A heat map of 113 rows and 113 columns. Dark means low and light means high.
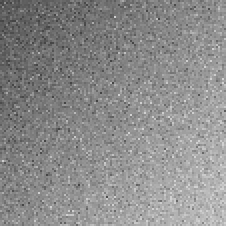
Histogram: bell-shaped. Odd rows or columns: none. Slope: up to the bottom right. Mirror symmetry: none.
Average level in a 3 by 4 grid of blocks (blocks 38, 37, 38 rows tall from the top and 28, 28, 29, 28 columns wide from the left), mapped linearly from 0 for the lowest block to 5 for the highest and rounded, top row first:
0 1 2 3 / 1 2 3 4 / 2 3 4 5
